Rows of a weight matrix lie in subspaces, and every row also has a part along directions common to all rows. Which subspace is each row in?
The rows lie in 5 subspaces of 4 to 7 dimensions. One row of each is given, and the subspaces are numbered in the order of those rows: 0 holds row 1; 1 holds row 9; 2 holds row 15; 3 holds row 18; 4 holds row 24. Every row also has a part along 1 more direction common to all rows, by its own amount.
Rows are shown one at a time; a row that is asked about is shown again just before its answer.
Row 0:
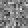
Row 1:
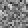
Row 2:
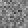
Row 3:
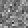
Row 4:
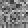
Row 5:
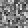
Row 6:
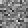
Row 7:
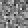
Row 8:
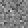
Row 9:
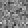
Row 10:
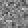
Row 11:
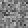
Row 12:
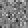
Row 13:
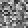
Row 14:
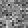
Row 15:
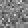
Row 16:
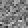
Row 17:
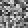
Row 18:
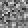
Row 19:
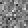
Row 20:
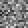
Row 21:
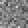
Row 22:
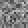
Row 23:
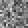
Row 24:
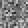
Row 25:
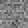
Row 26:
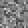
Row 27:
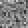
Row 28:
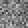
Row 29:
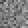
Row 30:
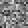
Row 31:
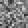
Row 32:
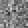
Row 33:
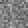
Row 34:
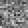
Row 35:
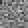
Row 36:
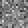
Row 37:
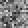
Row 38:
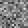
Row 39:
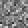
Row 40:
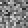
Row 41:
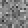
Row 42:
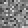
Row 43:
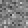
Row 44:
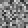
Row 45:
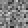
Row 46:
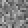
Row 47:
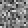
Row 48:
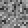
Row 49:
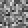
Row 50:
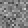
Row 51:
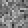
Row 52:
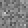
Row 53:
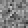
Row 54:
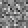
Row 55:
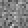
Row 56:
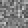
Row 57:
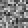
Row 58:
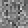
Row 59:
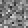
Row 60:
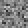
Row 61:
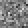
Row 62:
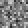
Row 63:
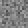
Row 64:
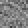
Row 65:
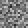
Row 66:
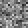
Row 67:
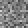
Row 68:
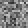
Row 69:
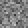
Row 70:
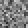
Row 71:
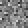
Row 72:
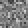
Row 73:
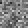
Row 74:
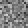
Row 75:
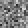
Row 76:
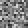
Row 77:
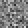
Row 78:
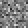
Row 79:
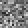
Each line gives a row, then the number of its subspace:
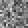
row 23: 0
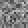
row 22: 1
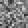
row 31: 4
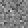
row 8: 0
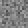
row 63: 2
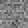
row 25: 2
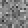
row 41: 3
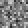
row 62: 4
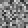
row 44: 4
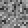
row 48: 1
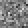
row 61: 3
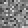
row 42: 3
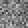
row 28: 0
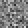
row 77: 0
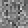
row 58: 2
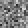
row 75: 4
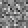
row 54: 0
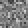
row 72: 4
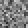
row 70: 4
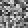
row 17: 2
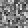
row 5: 2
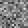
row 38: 1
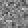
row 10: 3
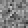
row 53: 1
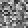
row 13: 4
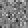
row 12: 4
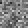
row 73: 2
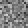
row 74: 0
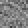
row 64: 0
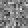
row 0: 1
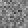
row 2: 2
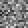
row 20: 0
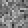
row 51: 3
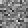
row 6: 2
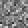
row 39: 1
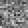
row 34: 2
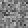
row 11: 4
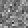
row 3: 1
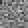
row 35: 2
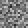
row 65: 0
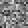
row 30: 1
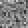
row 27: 4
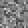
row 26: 2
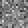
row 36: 3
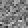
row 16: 1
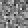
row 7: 2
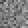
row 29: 3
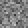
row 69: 2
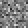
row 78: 0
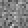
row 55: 4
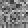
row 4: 1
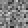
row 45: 0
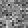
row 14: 3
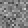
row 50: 1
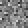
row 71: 2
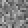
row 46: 3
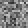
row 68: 1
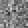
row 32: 0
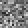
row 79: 4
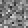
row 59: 1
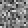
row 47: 4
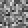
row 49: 1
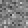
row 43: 1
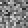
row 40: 2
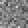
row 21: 3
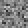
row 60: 2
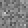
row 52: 4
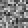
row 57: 2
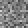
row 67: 0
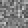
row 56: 2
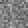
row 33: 0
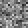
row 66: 3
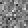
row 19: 1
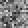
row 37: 3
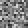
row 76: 2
